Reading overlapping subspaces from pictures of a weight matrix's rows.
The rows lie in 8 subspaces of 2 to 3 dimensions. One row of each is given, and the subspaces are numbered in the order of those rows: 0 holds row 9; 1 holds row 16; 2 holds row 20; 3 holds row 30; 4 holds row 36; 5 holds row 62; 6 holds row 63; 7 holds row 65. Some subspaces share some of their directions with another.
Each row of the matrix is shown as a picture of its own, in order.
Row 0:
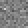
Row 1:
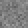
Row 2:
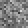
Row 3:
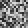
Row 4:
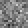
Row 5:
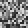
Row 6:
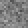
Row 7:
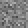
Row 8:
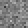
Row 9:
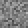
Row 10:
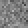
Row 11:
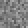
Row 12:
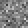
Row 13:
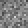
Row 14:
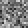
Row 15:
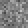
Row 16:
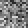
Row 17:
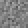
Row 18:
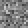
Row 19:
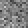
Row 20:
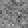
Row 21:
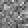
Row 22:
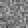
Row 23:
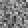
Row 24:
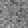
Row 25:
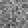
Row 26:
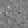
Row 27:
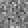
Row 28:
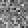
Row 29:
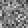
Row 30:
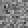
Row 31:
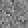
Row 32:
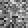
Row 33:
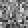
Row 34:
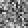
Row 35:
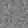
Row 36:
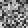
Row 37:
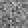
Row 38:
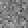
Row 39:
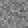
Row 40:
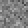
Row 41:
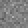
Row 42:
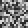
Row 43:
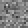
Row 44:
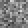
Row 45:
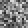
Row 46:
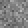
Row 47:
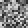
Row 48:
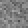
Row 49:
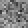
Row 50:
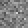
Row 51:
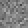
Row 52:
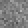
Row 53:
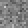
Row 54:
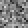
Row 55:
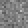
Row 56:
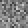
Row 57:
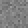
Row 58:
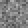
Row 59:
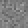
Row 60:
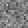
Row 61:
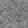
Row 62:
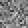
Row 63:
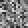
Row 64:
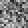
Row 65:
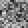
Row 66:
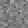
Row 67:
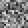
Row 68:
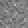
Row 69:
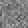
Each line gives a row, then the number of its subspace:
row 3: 5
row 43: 3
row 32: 1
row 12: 3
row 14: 2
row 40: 2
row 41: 5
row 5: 5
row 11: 0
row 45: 7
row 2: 6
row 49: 7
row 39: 6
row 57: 4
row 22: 5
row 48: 6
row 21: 2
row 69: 4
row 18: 3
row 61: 7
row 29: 4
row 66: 4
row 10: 2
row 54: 2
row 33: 5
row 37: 6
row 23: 7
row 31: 3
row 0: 6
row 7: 1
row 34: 6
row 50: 5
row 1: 4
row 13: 7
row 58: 4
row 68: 5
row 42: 3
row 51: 5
